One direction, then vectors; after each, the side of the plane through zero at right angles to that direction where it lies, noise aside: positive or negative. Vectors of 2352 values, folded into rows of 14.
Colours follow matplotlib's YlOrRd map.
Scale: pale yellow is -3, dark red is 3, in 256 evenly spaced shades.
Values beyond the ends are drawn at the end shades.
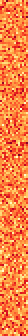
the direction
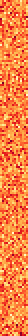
positive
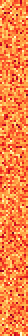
negative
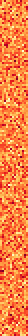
negative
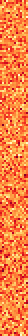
negative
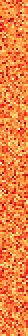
negative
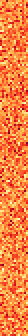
positive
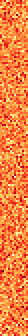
negative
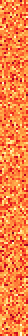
negative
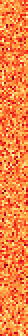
negative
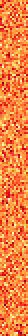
positive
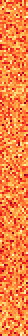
negative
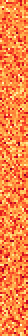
negative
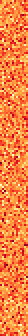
negative
